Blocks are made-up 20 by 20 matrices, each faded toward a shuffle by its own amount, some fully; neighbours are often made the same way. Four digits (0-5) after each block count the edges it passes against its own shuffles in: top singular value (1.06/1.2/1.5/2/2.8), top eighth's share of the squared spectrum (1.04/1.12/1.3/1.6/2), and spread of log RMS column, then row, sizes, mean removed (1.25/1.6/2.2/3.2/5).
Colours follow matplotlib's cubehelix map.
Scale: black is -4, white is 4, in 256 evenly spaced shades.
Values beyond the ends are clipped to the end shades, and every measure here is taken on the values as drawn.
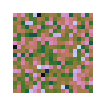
0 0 0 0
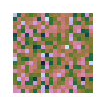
2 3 1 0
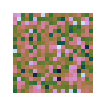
1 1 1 0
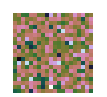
0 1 0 0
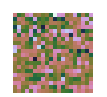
2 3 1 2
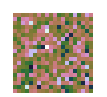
1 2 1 0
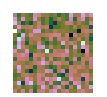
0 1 0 0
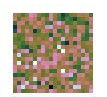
0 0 0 0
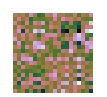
3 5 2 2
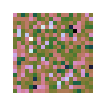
0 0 0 0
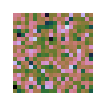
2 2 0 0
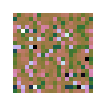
2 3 0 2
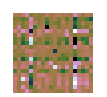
3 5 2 1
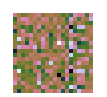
3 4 1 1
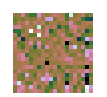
2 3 1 0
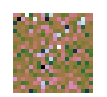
1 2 0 0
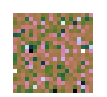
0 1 1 0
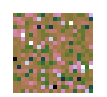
0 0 0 0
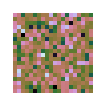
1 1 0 0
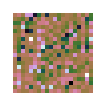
1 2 0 0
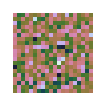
1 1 0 0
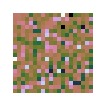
1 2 0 0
